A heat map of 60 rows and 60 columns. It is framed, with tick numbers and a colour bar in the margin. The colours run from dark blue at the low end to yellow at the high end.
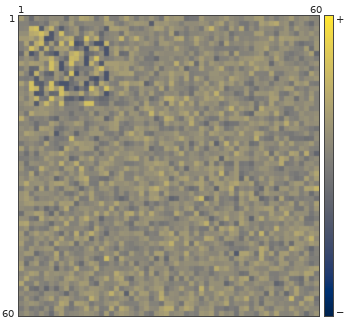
Overall the values sit about 60% of the way up the scale. There are no regular stripes. Values change most from cell to cell in the top left. No single row or column stands out from its neighbours. Neither half mirrors the other. No overall slope runs across the table. In the top left lies a patch that is rougher than the rest.
